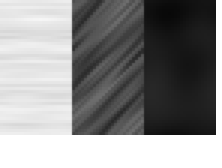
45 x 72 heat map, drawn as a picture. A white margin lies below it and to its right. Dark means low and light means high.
The table splits into one row of 3 panels. Panel 1,1: very high, streaked across, faint in contrast. Panel 1,2: low, slanting up to the right. Panel 1,3: very low, smooth, faint in contrast.
